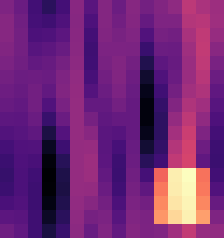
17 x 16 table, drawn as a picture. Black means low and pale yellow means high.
Grain: streaks running down. Ninth with the lowest average: bottom left. Odd patch: higher, in the bottom right. Roughest part: bottom right. Histogram: skewed, a long tail of high values. Ninth with the highest average: bottom right. Calmest part: top left.
